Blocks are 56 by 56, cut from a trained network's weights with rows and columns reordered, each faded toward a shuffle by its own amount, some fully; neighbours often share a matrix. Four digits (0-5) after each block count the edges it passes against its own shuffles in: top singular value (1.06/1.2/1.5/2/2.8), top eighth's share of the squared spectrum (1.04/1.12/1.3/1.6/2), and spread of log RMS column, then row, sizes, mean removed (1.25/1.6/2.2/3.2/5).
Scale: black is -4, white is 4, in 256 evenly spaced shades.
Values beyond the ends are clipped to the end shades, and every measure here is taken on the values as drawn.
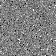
0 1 0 0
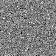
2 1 0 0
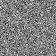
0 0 0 0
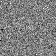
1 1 0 0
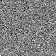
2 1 0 0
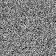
0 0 0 0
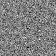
0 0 0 0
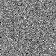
0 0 0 0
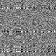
4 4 1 3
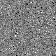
0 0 0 0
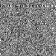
3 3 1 2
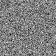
1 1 0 0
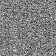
2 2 0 0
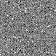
2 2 0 1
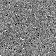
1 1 0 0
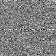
3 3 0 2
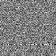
3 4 0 2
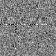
3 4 0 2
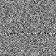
3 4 0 2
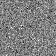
0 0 0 0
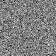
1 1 0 0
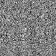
2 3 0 1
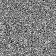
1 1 0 0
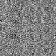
3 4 0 2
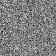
1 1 0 0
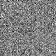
2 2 0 1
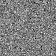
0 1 0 0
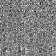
3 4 1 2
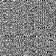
3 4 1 2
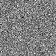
1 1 0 0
